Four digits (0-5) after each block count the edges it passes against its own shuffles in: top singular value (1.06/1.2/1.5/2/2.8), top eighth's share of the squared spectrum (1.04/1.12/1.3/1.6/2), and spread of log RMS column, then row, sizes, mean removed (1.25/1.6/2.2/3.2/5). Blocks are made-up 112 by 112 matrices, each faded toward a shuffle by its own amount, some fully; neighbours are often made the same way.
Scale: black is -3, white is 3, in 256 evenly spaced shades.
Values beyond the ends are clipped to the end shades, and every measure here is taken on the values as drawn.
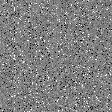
1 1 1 0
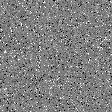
0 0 1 0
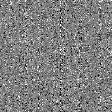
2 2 3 0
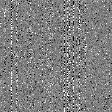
2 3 4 0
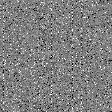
1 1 2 0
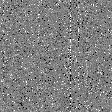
2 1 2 0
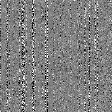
2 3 4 0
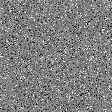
0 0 0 0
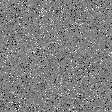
1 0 0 0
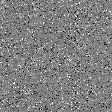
3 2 1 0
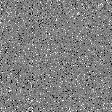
3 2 1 1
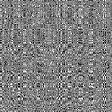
5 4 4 3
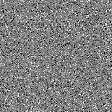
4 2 1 0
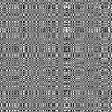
5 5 5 5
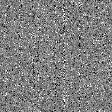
1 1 3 0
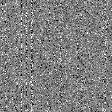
2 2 3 0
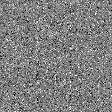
1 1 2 0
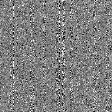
2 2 4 0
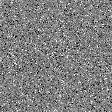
0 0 0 0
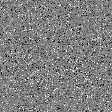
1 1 0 1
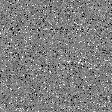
1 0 0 1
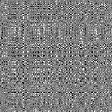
5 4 3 4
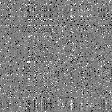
4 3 2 2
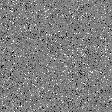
3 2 1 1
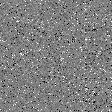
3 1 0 0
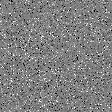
3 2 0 0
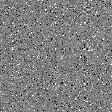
3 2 1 0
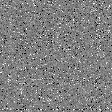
3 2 1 1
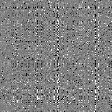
5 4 3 3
